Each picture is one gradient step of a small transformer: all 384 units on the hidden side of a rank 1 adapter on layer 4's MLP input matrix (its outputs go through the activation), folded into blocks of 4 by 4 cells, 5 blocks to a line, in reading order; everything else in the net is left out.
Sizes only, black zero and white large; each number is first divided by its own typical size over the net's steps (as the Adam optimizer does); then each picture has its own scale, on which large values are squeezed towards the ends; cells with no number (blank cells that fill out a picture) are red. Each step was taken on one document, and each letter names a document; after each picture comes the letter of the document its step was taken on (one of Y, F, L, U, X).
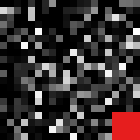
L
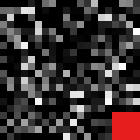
L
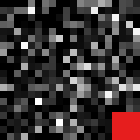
L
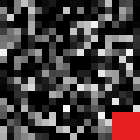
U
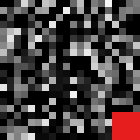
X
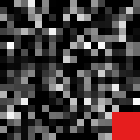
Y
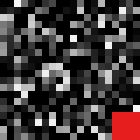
U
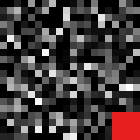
L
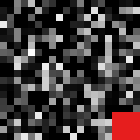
U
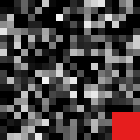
X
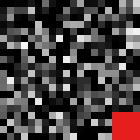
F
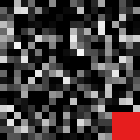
U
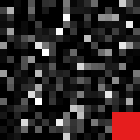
L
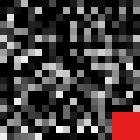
U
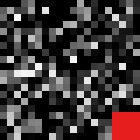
F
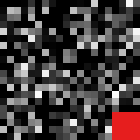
F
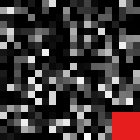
X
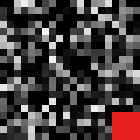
X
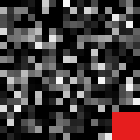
F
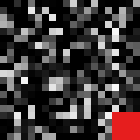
Y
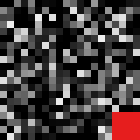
Y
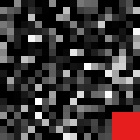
L
